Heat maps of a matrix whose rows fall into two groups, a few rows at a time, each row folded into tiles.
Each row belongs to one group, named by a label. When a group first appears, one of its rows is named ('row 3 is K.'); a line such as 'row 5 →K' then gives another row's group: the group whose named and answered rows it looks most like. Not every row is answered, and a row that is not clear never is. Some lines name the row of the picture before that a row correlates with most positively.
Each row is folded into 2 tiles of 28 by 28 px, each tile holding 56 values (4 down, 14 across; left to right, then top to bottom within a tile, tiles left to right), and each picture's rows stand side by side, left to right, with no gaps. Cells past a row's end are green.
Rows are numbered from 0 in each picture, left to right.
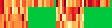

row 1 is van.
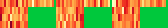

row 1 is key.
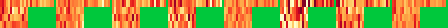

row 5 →van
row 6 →van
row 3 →key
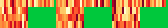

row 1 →key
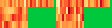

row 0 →key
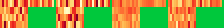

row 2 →van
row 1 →key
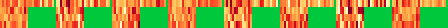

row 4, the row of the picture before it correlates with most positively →0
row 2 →key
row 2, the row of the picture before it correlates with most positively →3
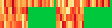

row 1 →key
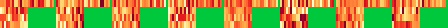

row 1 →key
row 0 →van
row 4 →key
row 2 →key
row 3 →van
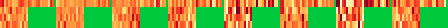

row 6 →van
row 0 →van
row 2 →key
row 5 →van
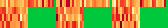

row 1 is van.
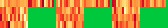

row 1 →key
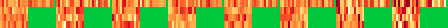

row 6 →van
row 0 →van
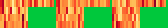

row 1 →van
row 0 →van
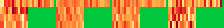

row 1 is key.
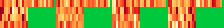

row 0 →van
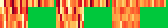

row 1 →van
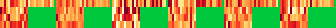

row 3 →van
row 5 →van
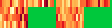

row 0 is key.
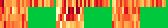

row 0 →van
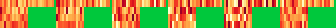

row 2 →key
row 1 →van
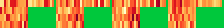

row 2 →key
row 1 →key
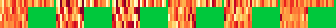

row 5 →van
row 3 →key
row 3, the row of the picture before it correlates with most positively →2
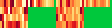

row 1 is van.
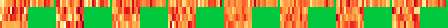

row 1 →key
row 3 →key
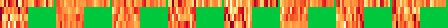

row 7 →van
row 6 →key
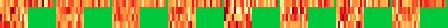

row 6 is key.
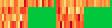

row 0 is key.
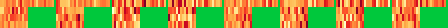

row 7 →van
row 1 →van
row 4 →key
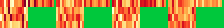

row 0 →van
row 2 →van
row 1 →van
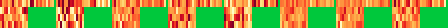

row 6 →key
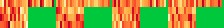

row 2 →key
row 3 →van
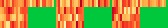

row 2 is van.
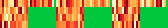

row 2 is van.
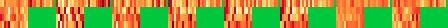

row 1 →key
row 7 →key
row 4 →van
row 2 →key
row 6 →key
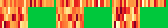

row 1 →key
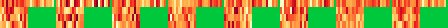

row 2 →key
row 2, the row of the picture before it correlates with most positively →1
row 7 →key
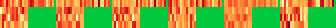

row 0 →van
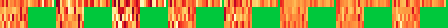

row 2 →key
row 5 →van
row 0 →key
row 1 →van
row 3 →key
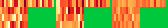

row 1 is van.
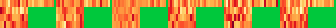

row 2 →key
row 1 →key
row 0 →van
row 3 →van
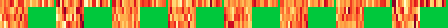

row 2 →van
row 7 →van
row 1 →key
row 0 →key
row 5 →key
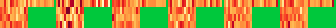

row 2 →van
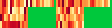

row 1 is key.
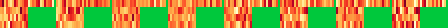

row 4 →key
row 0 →key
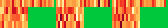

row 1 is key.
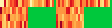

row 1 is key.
